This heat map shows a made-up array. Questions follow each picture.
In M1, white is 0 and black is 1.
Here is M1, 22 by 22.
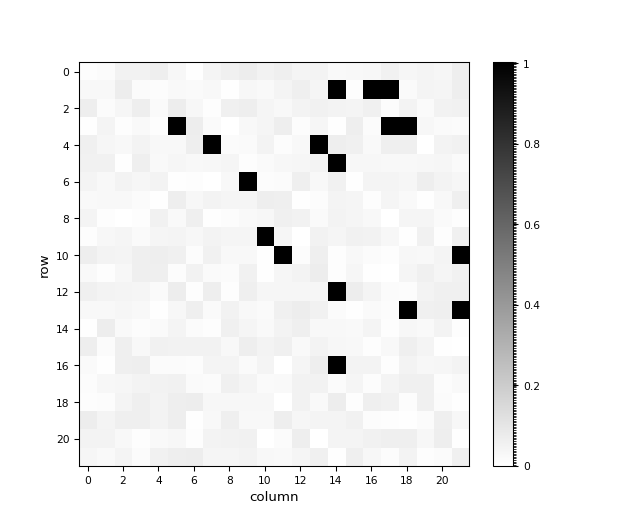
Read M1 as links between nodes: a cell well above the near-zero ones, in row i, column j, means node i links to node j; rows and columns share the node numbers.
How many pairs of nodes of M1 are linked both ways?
0
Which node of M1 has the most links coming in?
node 14
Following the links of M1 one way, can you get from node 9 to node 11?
yes
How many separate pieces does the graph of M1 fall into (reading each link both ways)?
7
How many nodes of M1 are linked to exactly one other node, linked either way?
4
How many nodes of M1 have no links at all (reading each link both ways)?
6
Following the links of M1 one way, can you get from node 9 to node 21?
yes
